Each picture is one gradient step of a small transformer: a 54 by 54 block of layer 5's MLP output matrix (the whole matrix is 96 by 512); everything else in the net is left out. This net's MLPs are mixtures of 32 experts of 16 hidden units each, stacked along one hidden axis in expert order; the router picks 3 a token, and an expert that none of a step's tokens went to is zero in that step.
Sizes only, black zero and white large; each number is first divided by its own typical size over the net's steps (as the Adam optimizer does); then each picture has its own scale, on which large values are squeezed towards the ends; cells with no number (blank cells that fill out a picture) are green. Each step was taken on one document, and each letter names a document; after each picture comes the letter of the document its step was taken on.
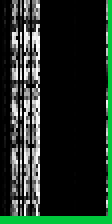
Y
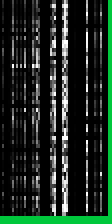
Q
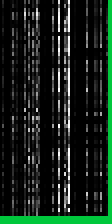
Q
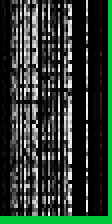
Y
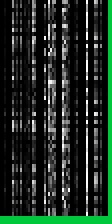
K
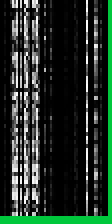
Y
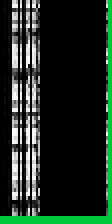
Y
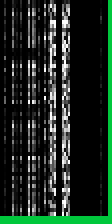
K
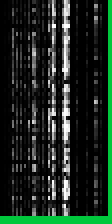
K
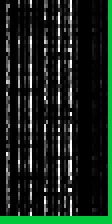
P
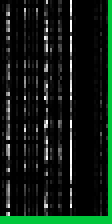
P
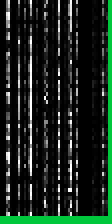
P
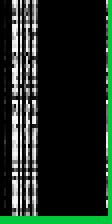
Y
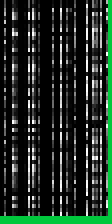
Q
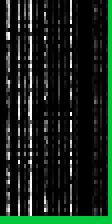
P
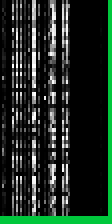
K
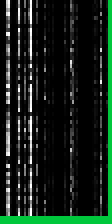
P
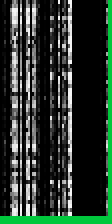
Y
